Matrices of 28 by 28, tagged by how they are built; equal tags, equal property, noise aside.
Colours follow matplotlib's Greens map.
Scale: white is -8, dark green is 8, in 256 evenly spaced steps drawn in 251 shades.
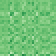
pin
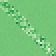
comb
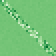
comb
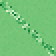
comb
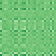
pin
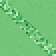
comb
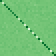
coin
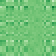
pin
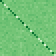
coin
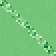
comb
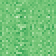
pin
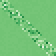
comb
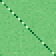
coin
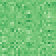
pin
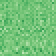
pin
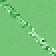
comb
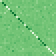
coin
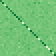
coin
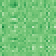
pin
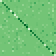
coin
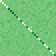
coin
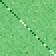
coin
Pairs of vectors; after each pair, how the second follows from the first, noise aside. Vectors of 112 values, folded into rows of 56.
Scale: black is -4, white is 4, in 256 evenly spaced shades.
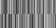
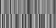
shuffled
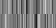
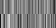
shuffled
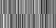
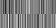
shuffled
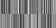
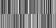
copied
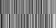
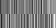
copied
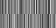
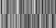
shuffled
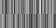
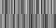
copied
